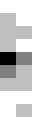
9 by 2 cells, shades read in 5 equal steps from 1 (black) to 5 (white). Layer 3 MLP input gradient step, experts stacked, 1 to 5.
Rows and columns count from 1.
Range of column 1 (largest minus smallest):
4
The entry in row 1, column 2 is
5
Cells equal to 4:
8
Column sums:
35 39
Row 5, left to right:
1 3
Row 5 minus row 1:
-4 -2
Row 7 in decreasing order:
4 4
